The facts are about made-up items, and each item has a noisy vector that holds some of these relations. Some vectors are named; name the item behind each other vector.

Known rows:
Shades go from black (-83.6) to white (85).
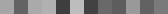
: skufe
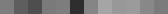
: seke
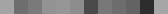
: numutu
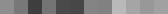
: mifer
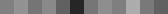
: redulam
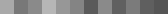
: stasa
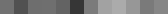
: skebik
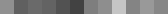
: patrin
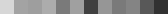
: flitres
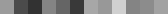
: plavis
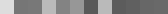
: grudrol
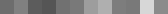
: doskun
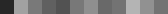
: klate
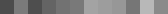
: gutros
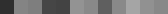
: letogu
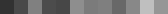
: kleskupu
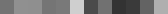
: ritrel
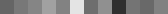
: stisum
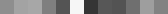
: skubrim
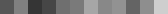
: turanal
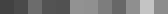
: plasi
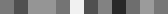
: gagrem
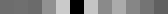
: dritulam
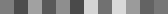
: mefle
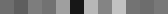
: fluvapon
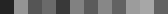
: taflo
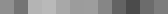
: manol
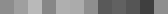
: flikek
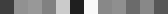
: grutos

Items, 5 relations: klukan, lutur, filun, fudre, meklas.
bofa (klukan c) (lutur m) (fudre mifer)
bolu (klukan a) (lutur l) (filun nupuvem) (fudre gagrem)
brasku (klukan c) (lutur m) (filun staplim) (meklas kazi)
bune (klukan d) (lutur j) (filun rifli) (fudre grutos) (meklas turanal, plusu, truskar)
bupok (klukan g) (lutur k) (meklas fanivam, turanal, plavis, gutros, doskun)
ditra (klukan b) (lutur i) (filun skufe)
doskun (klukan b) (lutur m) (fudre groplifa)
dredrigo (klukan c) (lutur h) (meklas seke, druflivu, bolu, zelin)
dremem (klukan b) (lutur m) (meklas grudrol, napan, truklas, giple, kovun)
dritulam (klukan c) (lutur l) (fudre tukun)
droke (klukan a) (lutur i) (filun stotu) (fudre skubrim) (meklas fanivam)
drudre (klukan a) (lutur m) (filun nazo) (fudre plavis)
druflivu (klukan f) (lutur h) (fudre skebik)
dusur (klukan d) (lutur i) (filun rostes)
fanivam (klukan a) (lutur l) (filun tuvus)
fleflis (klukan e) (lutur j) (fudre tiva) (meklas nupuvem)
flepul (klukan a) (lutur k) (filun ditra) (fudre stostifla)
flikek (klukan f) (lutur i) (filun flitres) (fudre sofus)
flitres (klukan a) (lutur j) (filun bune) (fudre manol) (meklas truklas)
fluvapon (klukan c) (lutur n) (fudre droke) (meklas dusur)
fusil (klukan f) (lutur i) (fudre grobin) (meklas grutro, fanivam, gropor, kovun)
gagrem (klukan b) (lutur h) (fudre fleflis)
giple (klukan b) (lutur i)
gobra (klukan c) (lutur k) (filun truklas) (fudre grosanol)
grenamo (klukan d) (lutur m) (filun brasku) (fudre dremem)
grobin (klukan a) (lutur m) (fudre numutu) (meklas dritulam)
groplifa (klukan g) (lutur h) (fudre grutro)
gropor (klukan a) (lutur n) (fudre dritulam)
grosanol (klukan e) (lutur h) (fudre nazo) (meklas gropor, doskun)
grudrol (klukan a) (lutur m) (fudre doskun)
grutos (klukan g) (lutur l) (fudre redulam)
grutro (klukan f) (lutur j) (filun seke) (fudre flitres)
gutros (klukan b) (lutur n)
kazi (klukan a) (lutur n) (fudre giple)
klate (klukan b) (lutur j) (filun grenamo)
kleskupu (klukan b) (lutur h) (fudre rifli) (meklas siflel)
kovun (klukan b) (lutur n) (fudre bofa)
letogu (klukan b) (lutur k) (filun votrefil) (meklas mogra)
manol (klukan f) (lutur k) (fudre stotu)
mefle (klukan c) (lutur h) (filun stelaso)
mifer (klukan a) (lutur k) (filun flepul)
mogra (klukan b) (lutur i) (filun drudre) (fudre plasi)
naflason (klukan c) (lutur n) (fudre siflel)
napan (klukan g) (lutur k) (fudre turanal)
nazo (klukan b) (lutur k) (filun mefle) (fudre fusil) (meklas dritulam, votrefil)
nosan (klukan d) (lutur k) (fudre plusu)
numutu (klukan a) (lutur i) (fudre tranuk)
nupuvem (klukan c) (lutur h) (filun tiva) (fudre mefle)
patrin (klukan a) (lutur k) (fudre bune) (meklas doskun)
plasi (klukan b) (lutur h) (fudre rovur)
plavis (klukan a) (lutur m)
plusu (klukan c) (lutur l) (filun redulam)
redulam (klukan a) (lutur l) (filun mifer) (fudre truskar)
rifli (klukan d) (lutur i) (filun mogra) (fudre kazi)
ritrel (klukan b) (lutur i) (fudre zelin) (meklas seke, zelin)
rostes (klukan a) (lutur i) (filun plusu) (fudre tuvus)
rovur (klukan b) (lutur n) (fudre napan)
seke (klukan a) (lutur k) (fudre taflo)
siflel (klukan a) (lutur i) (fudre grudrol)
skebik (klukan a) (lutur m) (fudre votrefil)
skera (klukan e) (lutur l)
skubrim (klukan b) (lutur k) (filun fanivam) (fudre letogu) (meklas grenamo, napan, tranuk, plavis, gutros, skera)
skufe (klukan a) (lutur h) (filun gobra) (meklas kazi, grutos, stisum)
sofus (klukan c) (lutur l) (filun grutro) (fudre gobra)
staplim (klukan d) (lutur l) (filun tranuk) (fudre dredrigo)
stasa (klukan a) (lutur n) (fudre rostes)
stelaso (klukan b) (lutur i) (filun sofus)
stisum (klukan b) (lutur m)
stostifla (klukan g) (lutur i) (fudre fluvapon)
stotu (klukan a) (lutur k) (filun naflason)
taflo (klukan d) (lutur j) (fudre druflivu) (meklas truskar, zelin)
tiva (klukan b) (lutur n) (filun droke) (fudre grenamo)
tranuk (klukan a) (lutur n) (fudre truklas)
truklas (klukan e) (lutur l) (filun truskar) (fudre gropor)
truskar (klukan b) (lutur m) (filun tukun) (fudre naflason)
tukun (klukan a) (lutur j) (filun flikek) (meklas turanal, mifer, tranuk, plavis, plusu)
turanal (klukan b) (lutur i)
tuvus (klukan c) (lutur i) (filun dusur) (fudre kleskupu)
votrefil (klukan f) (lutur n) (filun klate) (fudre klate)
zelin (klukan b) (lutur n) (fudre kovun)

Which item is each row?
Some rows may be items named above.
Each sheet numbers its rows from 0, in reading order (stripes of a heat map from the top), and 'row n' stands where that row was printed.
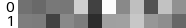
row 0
napan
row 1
skera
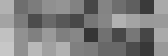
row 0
numutu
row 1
mifer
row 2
rostes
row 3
tuvus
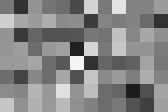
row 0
dredrigo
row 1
flitres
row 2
grosanol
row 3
plusu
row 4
skubrim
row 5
druflivu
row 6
stostifla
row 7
tuvus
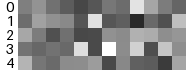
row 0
tukun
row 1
ditra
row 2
mifer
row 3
napan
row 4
numutu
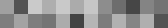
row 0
groplifa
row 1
grutro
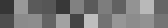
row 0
taflo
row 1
votrefil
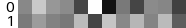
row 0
bune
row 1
grutro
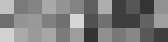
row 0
siflel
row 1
ritrel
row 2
flitres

